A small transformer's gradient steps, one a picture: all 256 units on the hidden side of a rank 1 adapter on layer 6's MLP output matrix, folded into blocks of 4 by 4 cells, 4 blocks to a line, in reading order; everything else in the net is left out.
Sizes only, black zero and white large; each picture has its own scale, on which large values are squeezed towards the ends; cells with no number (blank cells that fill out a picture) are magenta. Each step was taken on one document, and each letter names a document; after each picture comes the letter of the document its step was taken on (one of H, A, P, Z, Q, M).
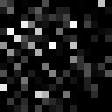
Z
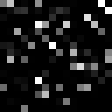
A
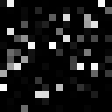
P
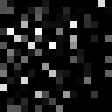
Z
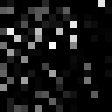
Z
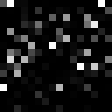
P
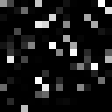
A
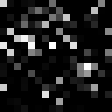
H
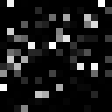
P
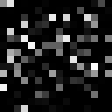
P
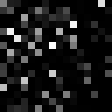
Z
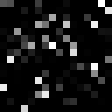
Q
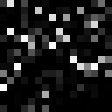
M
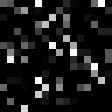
A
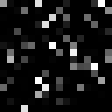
A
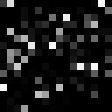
P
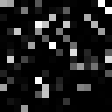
A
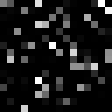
A
